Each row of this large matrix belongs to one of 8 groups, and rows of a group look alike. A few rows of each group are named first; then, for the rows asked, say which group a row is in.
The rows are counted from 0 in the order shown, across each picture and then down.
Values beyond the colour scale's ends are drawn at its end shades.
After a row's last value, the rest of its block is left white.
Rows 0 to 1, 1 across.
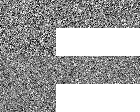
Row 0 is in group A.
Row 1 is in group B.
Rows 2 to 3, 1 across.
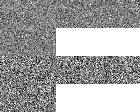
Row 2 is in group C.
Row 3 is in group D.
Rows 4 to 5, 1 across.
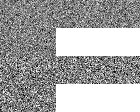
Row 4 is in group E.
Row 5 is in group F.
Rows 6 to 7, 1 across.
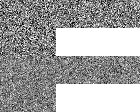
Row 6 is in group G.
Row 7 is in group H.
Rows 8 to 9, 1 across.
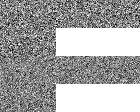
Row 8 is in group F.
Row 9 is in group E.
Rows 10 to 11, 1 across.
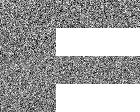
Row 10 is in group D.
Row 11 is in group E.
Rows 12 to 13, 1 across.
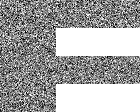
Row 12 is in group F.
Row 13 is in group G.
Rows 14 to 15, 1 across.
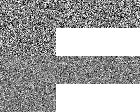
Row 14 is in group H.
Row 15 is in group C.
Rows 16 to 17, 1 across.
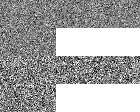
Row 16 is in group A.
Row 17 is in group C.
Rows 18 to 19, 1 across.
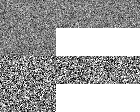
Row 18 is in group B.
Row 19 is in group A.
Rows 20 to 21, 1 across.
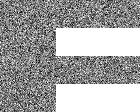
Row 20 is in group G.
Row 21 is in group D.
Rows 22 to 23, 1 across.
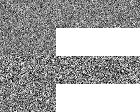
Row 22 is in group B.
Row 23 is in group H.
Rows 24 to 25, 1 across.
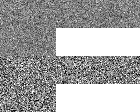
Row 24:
H
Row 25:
B
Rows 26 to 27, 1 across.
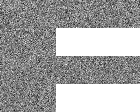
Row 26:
C
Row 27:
D
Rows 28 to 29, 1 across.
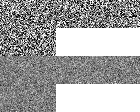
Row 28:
D
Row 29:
B
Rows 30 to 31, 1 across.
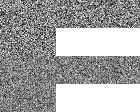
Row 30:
C
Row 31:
H
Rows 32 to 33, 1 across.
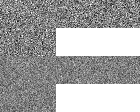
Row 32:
C
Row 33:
B
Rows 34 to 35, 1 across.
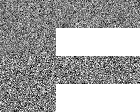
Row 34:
B
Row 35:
D
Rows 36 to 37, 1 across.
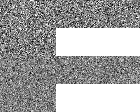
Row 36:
A
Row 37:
H
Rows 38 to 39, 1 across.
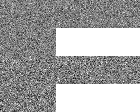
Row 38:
D
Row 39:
D
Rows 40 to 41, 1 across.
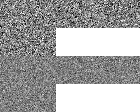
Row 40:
A
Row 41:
A
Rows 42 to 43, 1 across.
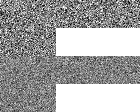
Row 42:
C
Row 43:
D
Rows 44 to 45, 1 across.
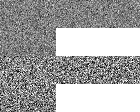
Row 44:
G
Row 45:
E
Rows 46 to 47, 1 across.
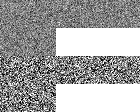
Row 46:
D
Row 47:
G
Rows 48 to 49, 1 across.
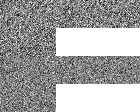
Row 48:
E
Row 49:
G
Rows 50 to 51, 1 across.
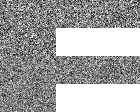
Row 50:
B
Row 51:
H
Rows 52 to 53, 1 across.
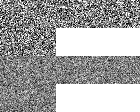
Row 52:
C
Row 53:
B
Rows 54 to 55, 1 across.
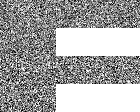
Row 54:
B
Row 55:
F
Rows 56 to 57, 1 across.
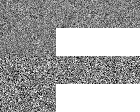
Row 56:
B
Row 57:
F
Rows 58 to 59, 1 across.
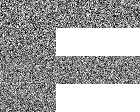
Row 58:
F
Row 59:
E
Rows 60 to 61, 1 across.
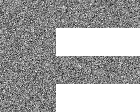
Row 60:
C
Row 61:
A
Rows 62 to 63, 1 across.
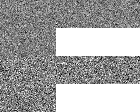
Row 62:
F
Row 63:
C
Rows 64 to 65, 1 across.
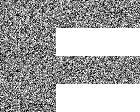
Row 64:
E
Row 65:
E
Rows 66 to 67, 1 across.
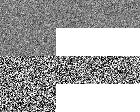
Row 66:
A
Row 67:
G
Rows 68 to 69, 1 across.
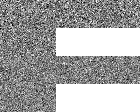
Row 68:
H
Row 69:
C
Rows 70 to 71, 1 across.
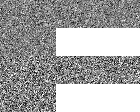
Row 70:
A
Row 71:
A
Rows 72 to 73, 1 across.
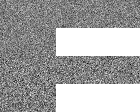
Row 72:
B
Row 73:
G
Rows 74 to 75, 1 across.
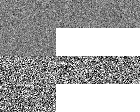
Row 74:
H
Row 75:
C
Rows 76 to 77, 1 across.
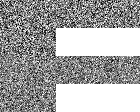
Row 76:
G
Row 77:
A
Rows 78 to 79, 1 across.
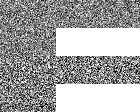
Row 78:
C
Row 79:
F
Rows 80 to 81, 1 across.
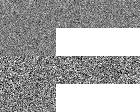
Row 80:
D
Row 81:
H
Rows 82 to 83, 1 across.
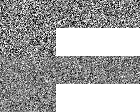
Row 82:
A
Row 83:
A
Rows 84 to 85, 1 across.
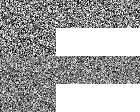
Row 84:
F
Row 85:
F
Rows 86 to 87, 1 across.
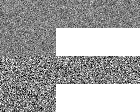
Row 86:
C
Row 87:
D
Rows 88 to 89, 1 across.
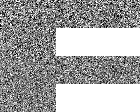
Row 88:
H
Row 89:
H
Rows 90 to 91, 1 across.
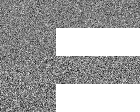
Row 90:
A
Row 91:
E
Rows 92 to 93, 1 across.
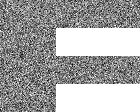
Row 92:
B
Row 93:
G
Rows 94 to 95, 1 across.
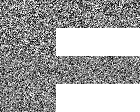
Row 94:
A
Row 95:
G
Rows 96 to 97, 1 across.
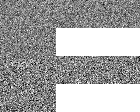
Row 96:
E
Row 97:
B
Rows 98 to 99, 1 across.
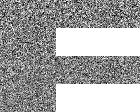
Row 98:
H
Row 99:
H
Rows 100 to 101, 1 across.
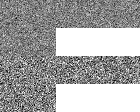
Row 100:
F
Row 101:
C
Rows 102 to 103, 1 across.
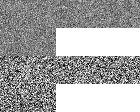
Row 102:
C
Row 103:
E
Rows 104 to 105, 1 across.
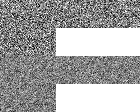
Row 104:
D
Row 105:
E
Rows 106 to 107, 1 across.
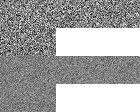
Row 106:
E
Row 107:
G
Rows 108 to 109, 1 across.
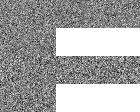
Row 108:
A
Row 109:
H
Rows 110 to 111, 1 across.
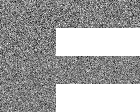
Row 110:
D
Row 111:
F
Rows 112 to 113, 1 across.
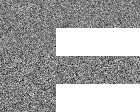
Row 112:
B
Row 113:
G
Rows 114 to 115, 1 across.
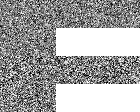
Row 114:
A
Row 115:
H
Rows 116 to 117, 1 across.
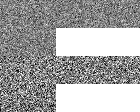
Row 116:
A
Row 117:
E
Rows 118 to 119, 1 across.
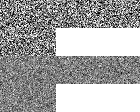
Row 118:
F
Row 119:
H
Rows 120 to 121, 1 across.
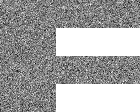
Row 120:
C
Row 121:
E
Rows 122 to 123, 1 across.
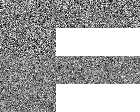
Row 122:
D
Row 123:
A
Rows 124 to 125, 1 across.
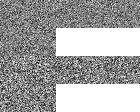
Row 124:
G
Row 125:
A
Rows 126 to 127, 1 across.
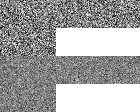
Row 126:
F
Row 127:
B
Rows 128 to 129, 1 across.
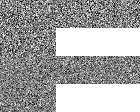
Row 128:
F
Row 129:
D
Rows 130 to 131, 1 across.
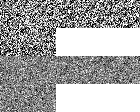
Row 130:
E
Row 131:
C
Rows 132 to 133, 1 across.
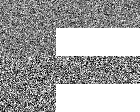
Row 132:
A
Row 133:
D
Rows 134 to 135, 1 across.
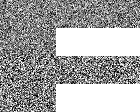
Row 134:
B
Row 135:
H
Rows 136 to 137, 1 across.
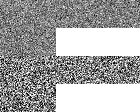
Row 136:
C
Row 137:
G
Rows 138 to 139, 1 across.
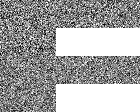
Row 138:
G
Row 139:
B
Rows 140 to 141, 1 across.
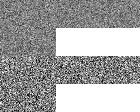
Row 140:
G
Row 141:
D
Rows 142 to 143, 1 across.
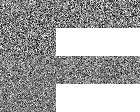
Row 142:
D
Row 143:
H
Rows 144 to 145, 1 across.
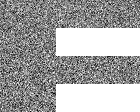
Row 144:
B
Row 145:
G
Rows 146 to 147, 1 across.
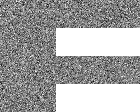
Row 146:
H
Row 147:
A
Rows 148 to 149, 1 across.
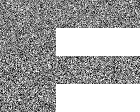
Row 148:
B
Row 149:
F
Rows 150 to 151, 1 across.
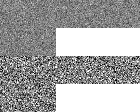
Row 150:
C
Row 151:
F
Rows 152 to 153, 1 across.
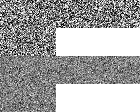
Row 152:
H
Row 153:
G
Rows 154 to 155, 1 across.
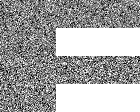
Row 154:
G
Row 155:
C
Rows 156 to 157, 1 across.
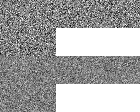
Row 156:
E
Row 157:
A
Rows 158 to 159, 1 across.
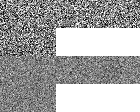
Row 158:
B
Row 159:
H
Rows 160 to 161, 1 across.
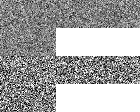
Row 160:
H
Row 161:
C
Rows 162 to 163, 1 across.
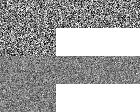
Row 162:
B
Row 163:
A
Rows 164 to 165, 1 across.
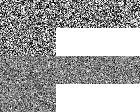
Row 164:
H
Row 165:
F
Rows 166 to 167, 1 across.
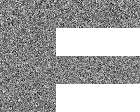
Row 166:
H
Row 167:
F
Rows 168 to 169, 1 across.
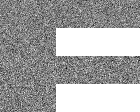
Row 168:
A
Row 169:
C
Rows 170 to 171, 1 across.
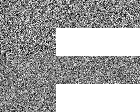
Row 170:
E
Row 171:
B
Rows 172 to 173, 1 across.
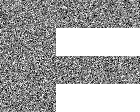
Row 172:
C
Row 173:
A
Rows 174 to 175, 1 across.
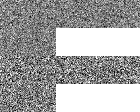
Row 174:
H
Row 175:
H
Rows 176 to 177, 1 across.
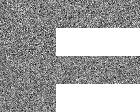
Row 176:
B
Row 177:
B
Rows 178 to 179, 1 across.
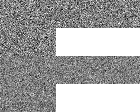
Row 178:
D
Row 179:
G
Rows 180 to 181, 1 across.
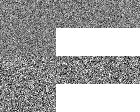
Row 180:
H
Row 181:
C
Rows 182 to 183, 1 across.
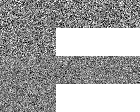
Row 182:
H
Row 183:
D
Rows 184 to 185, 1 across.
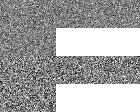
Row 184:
A
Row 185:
A
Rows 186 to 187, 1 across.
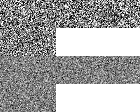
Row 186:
H
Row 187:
A
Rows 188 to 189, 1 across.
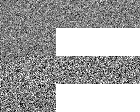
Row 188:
E
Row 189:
E
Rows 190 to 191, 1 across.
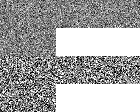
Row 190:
B
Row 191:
F
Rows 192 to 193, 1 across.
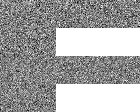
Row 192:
D
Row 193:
E
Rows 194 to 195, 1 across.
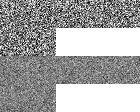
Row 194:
D
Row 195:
B
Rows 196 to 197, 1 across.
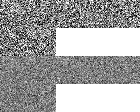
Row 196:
D
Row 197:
D
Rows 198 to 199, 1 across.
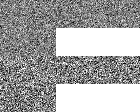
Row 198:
A
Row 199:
C
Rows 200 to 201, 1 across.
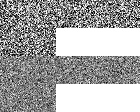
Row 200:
B
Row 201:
H
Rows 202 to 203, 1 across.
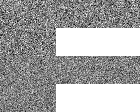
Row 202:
C
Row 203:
B
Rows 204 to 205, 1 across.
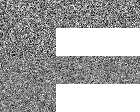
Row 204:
B
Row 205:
A
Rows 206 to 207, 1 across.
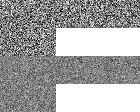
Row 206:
D
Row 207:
A
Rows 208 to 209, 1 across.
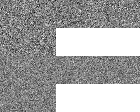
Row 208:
A
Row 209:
B
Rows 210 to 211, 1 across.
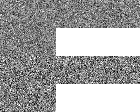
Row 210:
H
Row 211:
D
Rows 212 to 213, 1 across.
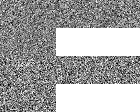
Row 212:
H
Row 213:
B
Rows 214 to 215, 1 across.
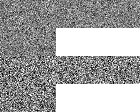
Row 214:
G
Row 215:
G
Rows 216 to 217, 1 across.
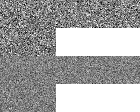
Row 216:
F
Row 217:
F
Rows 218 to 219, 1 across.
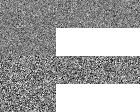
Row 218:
F
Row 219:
A
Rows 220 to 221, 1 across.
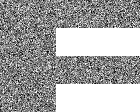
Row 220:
B
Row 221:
F
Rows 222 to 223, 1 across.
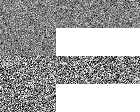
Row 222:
C
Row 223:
C
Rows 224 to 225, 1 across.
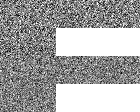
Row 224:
E
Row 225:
H
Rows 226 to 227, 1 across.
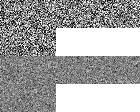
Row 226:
G
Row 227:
F
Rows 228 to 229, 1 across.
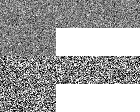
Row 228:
F
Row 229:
B
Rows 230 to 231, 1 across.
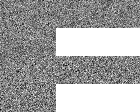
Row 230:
G
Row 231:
E
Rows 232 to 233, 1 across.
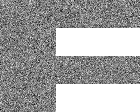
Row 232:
D
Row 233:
D
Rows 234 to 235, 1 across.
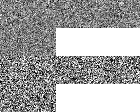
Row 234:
H
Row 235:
A
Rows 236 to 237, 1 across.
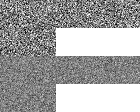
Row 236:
F
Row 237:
A
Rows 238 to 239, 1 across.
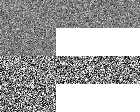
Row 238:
C
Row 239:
C
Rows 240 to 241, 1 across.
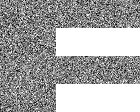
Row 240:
F
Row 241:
E
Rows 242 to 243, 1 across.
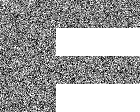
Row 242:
D
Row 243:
G
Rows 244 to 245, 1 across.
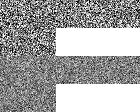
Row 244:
F
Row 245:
B
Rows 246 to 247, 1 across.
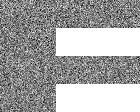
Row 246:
D
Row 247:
B
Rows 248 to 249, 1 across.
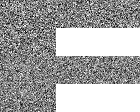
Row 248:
F
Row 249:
E
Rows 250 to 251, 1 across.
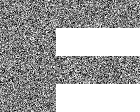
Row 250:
G
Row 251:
H
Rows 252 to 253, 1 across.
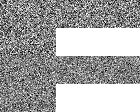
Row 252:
B
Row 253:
G
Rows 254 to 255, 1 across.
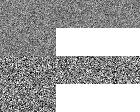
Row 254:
A
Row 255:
F
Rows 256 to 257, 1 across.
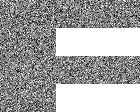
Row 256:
D
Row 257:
E
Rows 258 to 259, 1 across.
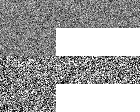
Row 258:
D
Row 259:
B
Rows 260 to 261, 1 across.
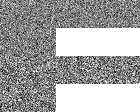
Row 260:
D
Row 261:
F
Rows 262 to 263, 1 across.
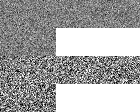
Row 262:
G
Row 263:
E
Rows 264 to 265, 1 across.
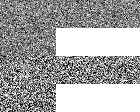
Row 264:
F
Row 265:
E
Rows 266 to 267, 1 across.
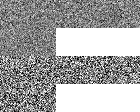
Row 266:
H
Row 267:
D
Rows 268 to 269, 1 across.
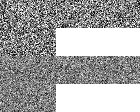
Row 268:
B
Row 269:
D
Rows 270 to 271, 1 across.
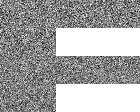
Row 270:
C
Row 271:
A
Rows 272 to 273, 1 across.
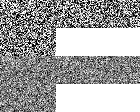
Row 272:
D
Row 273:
D
